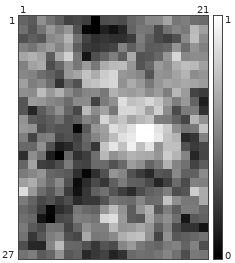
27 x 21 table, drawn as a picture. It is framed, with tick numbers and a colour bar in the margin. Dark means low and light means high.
The halves do not mirror each other. The texture is blotchy. The values follow a bell shape.
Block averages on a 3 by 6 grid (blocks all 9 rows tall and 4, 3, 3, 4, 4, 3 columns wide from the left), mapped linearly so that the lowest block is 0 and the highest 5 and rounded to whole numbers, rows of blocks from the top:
221223 / 102541 / 101221
